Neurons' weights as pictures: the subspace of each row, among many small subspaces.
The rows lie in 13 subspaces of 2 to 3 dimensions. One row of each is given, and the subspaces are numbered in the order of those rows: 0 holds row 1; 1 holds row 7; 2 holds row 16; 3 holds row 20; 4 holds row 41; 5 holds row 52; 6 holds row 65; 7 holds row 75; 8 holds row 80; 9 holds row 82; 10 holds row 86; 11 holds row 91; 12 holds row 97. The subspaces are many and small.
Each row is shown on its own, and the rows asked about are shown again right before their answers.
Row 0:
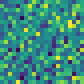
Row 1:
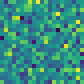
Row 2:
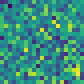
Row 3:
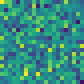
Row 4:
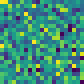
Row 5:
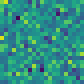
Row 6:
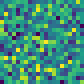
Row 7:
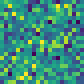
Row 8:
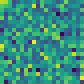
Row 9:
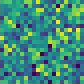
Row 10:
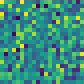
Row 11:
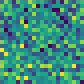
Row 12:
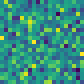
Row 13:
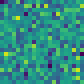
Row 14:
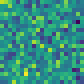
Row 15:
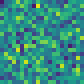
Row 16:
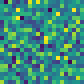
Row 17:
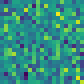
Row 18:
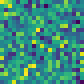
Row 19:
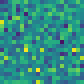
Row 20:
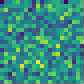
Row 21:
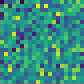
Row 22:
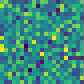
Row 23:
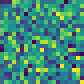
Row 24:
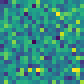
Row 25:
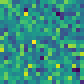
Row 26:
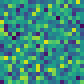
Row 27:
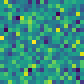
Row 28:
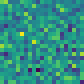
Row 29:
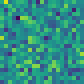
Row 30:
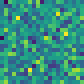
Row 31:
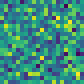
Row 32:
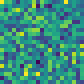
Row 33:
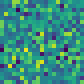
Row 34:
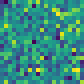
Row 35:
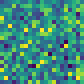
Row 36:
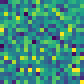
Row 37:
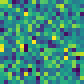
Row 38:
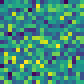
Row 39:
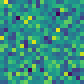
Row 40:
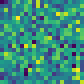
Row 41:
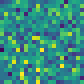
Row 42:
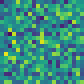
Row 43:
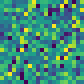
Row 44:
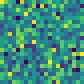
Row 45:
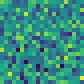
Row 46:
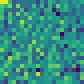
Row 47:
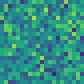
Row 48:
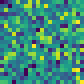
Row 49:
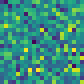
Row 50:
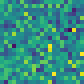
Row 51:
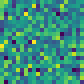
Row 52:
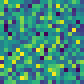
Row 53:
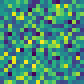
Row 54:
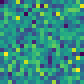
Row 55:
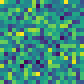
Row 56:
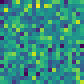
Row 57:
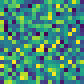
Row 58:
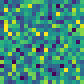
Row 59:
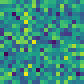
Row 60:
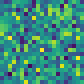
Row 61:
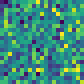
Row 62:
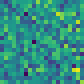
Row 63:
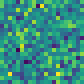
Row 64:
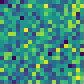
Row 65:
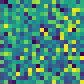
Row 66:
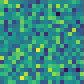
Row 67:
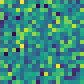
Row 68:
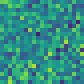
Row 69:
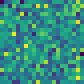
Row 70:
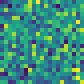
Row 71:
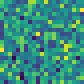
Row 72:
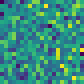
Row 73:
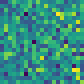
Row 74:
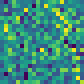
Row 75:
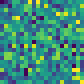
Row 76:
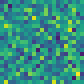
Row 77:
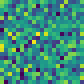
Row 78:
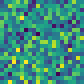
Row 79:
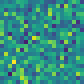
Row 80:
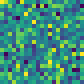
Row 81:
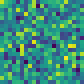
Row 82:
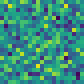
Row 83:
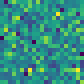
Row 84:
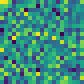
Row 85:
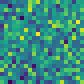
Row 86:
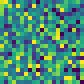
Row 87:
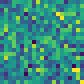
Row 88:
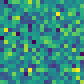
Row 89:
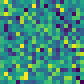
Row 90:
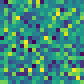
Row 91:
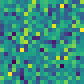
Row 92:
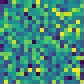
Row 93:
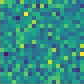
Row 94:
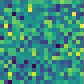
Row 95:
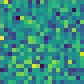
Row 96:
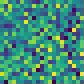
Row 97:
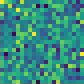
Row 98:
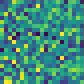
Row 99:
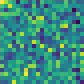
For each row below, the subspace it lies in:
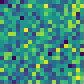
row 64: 12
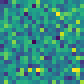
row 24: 10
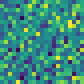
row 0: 12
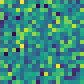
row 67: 12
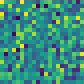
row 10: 12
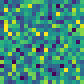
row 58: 5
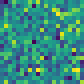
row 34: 10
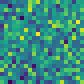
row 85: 7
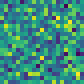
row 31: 9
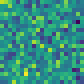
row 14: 1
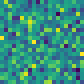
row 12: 0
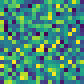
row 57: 5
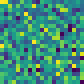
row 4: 6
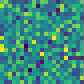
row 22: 2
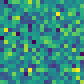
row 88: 0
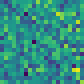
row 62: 4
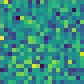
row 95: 2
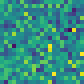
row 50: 9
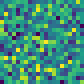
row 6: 6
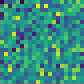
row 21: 12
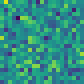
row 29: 2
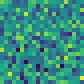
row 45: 4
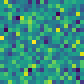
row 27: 0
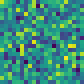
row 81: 7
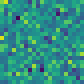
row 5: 2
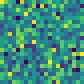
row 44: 8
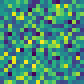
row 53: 1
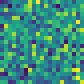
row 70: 7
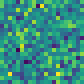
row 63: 8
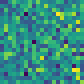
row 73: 4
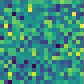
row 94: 3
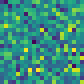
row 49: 6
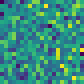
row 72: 12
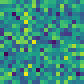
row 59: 11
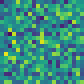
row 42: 1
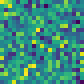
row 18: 1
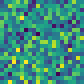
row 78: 7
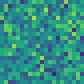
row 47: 9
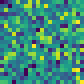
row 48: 1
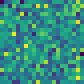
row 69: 12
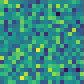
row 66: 5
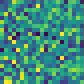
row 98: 5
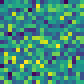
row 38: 3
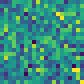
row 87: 4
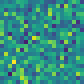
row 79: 11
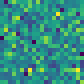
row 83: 0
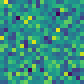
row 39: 2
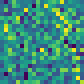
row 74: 11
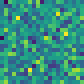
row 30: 2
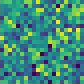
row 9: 9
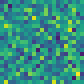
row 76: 9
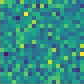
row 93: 8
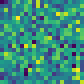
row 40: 7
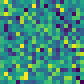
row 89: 11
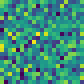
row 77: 10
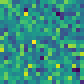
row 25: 4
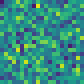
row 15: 7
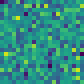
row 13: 8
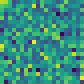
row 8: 10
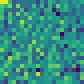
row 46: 5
